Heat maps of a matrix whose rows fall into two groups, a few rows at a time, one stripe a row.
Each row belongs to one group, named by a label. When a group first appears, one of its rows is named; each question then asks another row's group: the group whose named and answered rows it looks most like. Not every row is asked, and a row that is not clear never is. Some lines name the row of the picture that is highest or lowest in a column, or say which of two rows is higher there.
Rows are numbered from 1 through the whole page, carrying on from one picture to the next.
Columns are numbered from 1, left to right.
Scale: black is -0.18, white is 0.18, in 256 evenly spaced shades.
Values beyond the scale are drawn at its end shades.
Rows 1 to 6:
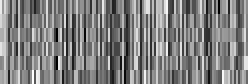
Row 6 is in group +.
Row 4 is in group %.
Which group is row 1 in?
%
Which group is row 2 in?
%
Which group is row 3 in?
+
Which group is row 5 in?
+
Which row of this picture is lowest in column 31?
1
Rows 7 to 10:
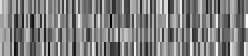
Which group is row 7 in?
%
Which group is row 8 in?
%
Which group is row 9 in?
%
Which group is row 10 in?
%
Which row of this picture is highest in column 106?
9
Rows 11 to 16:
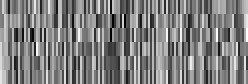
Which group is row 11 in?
+
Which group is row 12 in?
+
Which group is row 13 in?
%
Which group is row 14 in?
%
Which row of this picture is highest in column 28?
15
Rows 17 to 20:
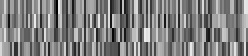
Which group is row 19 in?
+
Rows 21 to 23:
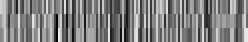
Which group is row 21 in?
%
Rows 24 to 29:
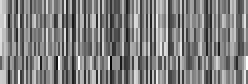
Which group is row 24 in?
%
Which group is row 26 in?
%
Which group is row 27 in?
%
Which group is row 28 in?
+
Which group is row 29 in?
+
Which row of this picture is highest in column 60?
28
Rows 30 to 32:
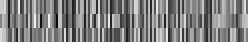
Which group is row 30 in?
+
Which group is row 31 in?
+
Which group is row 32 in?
%
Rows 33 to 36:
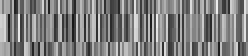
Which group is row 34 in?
+
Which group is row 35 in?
+
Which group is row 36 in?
%
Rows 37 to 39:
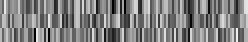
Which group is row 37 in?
+
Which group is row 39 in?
%
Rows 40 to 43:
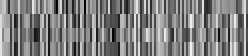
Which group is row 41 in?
%
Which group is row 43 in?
%
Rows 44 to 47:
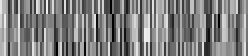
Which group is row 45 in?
+
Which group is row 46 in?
+
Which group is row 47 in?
+
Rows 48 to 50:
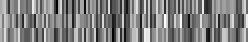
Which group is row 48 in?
+
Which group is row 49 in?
%
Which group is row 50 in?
+
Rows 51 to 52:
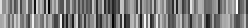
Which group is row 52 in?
+
